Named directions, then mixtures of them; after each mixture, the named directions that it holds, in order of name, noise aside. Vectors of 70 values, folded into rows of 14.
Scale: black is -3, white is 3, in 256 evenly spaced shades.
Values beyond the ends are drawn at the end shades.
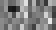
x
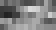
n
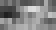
n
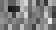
x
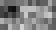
n, x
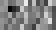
x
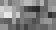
n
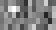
x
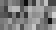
n, x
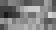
n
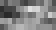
n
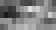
n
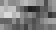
n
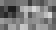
n, x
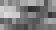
n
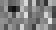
x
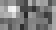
n, x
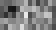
n, x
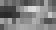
n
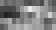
n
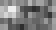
n, x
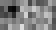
n, x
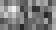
n, x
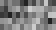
n, x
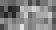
n, x
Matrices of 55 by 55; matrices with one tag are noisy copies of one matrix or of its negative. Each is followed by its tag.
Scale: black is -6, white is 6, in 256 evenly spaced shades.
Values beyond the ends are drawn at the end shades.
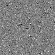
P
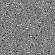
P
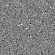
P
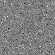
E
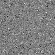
E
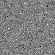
E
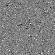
P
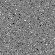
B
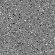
B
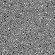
E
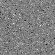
B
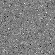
E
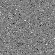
B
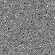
E
